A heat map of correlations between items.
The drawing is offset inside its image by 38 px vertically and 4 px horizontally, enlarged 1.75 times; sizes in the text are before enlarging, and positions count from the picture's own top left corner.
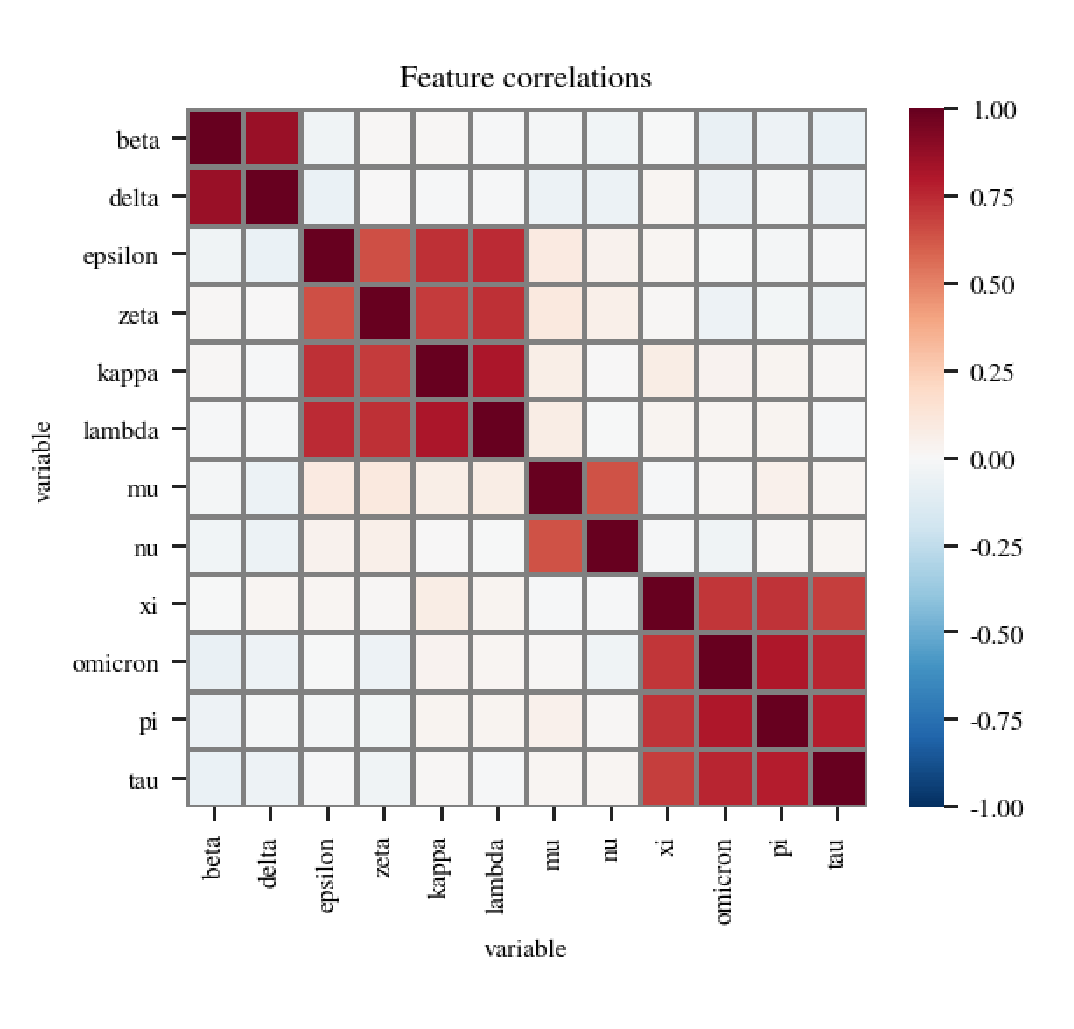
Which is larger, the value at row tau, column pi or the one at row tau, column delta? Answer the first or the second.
the first
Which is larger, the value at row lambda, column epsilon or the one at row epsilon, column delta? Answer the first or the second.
the first
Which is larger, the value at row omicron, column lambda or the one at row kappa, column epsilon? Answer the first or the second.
the second
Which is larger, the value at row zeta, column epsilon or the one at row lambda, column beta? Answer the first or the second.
the first
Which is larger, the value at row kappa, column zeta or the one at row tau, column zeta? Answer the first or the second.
the first
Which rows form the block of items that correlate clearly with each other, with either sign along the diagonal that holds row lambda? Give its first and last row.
epsilon to lambda
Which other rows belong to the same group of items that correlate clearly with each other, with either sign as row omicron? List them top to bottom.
xi, pi, tau
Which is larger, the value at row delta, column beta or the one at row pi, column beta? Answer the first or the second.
the first
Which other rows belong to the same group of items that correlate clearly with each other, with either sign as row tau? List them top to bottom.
xi, omicron, pi
